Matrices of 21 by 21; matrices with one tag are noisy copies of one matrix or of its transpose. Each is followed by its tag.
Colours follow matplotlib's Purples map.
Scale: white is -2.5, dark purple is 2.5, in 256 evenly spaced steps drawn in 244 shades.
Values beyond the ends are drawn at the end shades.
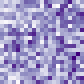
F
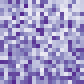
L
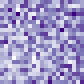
L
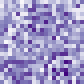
F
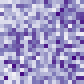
F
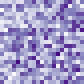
F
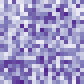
F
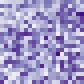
F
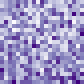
L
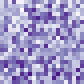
F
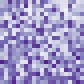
L
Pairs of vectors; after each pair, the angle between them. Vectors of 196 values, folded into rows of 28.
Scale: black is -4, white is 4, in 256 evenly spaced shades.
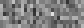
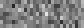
partly aligned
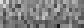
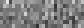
partly aligned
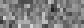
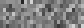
orthogonal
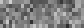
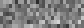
partly aligned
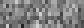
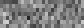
partly opposed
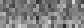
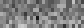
nearly parallel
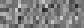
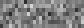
orthogonal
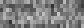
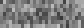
nearly opposite
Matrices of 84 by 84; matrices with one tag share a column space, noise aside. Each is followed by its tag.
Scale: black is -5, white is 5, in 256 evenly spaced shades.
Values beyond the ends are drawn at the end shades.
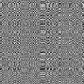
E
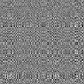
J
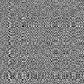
J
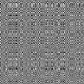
E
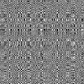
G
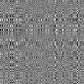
G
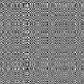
E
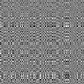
J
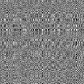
G
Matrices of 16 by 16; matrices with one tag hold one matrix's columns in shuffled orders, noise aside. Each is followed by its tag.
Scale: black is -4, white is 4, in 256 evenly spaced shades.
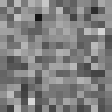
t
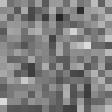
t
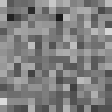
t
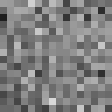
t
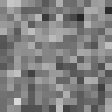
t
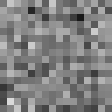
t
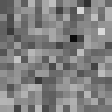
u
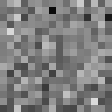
t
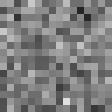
t
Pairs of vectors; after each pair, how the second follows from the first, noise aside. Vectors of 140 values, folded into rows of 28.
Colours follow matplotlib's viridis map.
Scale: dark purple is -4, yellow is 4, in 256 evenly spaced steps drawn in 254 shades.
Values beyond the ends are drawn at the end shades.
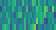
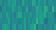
shrunk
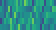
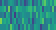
sign-scrambled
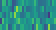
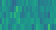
shrunk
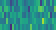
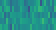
shrunk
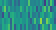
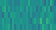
shrunk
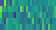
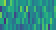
sign-scrambled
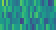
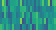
sign-scrambled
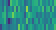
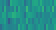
shrunk
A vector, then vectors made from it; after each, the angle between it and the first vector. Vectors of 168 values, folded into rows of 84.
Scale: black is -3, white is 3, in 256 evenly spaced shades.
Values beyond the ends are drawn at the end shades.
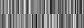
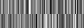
nearly parallel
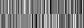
nearly parallel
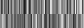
nearly opposite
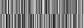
partly opposed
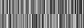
nearly parallel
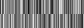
orthogonal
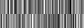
partly opposed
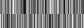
partly opposed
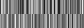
partly aligned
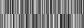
partly aligned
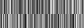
partly opposed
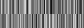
nearly parallel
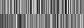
orthogonal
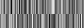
partly opposed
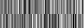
nearly opposite
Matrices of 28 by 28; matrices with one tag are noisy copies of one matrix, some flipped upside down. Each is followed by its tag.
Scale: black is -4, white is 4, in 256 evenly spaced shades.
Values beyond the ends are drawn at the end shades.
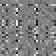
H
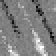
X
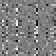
H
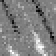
X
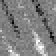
X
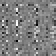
H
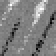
X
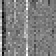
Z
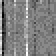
Z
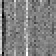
Z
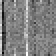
Z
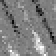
X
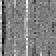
Z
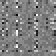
H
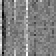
Z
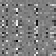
H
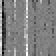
Z
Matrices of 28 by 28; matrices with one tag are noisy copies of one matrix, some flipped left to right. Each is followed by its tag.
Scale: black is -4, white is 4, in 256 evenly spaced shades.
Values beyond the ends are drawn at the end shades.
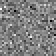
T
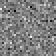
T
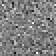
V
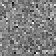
V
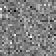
T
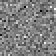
T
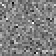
V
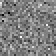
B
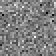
B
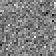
B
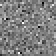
V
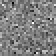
V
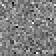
V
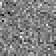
B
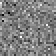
B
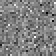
B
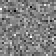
T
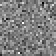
V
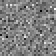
T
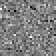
T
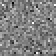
V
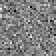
T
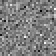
T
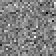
B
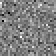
B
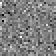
B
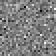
T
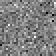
B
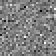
T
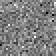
B
